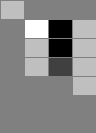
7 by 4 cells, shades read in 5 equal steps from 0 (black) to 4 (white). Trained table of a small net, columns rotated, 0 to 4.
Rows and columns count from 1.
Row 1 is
3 2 2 2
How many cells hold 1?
1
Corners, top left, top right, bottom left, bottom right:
3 2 2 2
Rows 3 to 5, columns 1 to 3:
2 3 0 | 2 3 1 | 2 2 2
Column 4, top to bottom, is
2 3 3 3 3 2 2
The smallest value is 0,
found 2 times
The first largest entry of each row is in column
1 2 2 2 4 1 1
